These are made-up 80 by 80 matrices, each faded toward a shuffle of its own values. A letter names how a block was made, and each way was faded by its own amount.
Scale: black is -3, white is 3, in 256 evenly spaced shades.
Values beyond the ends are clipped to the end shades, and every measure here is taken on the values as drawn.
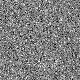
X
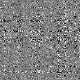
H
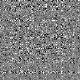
H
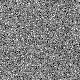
X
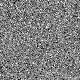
X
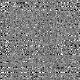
H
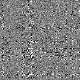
H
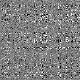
H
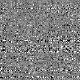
H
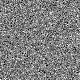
X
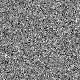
X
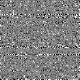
H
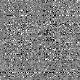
H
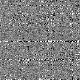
H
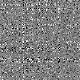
H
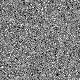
X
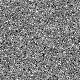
X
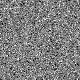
X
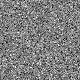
X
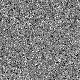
X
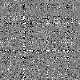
H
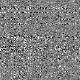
H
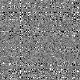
H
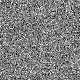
X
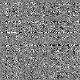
H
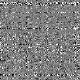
H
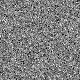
X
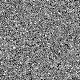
X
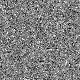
X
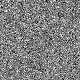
X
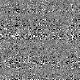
H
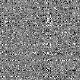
H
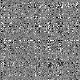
H
